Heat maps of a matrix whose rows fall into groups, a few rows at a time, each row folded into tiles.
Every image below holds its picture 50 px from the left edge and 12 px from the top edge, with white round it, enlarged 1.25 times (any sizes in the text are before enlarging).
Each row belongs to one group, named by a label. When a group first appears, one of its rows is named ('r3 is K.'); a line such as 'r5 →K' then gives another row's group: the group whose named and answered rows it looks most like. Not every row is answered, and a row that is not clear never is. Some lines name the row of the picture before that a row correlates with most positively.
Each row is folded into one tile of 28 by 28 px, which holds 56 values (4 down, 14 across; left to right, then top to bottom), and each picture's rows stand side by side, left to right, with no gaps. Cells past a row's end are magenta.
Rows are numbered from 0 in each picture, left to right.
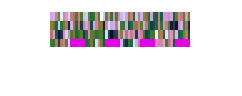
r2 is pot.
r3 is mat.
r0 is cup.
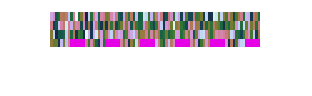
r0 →cup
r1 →mat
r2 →mat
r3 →pot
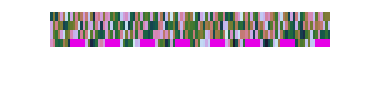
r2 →pot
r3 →mat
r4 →cup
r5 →mat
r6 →pot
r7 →cup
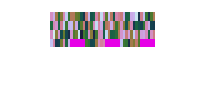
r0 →pot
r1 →cup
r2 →mat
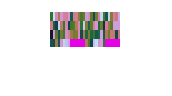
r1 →cup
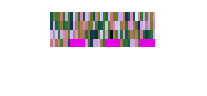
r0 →mat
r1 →cup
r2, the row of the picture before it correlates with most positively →1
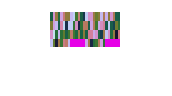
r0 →pot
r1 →pot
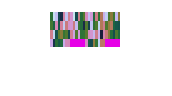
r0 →pot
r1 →pot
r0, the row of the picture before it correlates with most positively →0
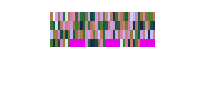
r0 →pot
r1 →mat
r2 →mat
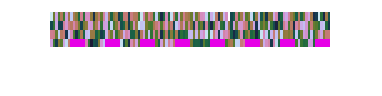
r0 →pot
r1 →pot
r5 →cup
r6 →mat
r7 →mat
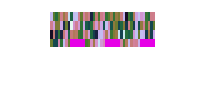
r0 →cup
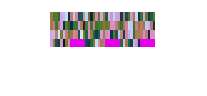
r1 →cup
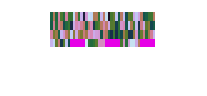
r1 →pot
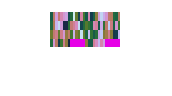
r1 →cup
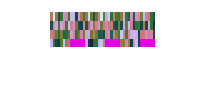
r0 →pot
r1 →pot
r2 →mat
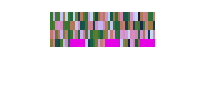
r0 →mat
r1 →pot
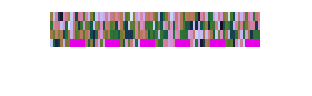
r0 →pot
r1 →cup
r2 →cup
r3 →cup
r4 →mat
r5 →cup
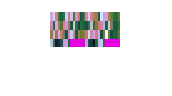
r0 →pot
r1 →pot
